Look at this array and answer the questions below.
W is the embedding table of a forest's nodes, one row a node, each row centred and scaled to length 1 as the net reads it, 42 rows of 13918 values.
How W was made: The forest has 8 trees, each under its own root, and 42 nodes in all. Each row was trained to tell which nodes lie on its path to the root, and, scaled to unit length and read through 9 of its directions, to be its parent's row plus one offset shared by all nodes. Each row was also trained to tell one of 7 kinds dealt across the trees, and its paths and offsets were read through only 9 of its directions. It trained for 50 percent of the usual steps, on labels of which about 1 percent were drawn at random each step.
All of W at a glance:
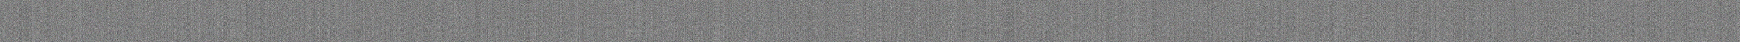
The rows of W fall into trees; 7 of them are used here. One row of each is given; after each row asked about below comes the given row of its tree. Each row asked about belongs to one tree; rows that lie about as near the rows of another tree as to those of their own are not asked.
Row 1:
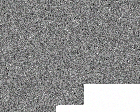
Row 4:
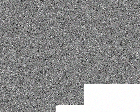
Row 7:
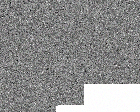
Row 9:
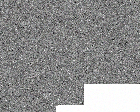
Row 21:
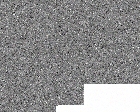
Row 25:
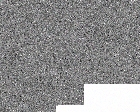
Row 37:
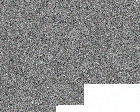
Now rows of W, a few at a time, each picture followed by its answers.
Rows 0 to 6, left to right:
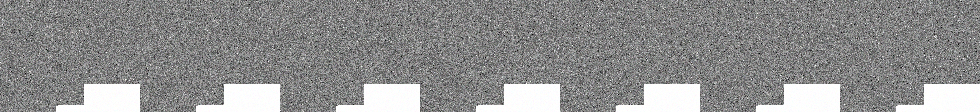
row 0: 37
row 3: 25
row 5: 1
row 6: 9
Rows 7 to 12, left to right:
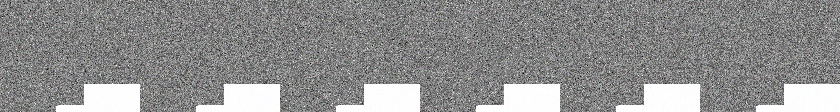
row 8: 1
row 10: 21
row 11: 7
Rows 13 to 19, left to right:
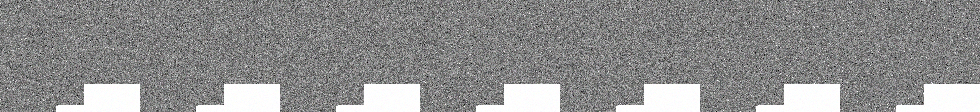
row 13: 4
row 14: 37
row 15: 21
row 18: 4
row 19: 1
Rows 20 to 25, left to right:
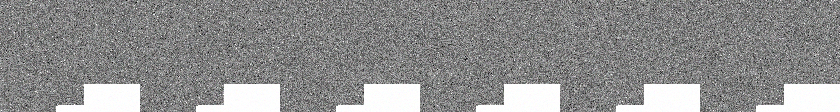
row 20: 7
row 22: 25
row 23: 9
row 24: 1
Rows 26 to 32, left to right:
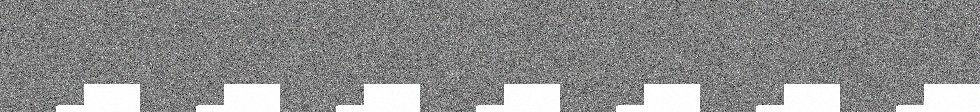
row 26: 4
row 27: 4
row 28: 7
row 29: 9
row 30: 9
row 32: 25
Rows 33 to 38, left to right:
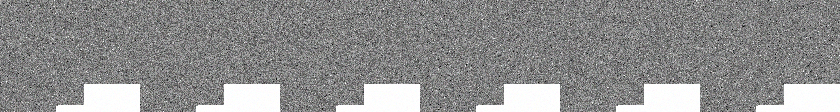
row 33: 25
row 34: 1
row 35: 9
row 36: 9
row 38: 21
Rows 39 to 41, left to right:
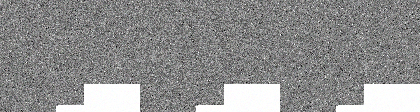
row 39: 25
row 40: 4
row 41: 21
